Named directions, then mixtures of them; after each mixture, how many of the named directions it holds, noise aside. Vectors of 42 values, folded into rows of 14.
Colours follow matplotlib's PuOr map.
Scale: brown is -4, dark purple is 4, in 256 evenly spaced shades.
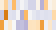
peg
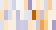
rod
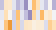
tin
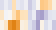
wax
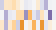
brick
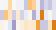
three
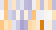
three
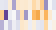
three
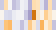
two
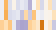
three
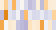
one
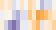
one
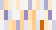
two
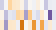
one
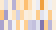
three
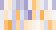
one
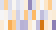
three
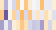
two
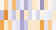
two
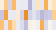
two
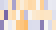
one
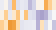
two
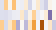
three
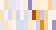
one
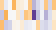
three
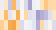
two
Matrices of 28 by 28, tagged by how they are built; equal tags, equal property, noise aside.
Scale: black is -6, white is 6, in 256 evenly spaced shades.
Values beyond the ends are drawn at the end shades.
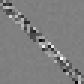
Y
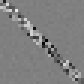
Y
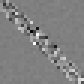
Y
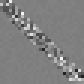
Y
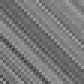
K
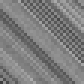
K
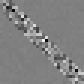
Y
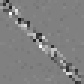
Y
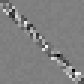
Y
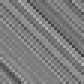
K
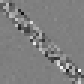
Y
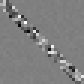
Y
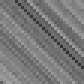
K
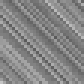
K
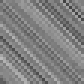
K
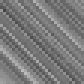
K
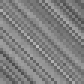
K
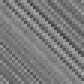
K
